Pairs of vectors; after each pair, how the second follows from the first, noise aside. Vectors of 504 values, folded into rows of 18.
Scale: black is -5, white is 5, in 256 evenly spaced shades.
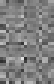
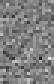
shuffled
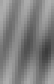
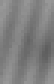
shrunk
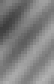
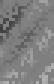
partly zeroed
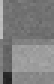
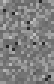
shuffled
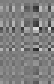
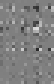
partly zeroed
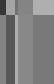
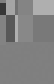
partly zeroed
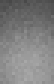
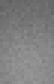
shrunk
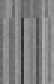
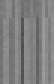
shrunk
